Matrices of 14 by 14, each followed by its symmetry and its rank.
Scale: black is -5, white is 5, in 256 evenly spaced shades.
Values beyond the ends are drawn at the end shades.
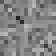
symmetric, full rank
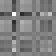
symmetric, rank one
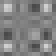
symmetric, rank one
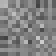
symmetric, rank three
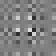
symmetric, rank one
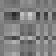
neither, rank one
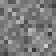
symmetric, full rank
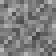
symmetric, full rank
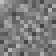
symmetric, full rank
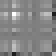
symmetric, rank one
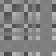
symmetric, rank one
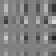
neither, rank one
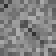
symmetric, full rank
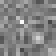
symmetric, rank three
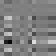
neither, rank one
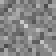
symmetric, full rank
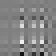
neither, rank one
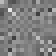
symmetric, rank three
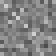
symmetric, full rank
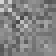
symmetric, rank three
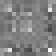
symmetric, rank three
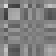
symmetric, rank one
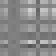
neither, rank one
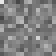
symmetric, rank three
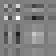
symmetric, rank one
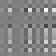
neither, rank one
